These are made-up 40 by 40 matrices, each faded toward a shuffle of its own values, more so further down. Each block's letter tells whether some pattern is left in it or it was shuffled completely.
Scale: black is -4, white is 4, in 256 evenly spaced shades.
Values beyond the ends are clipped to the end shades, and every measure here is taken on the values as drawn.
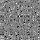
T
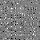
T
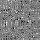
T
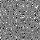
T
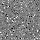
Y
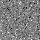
Y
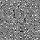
T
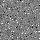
Y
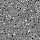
Y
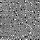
T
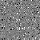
T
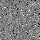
Y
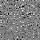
T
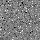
Y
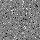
Y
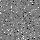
Y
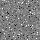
Y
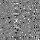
T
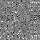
T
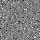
Y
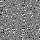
T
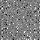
T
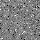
Y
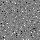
Y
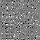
T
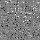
T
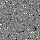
Y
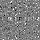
T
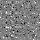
T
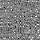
T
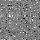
T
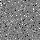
Y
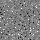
Y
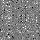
T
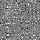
T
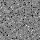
Y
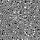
T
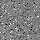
Y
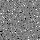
Y
